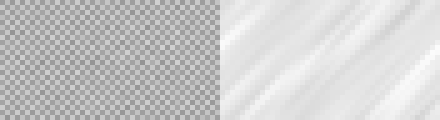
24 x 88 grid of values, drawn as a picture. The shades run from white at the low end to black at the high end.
It is made of 1 by 2 panels. Panel 1,1: low, checkered. Panel 1,2: very low, slanting up to the right, faint in contrast.
